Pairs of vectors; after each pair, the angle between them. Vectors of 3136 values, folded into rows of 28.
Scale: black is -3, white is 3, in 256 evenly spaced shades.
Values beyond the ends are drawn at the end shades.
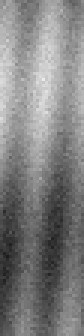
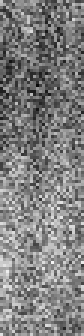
partly opposed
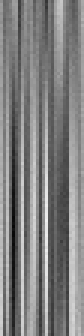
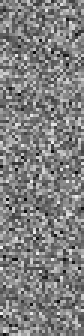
orthogonal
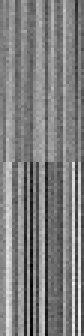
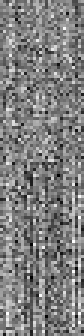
partly aligned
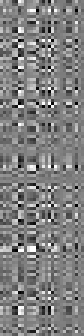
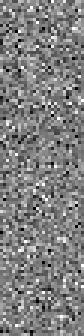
partly aligned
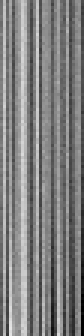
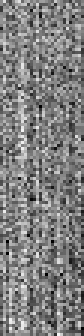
partly aligned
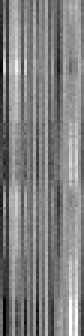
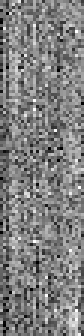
partly aligned
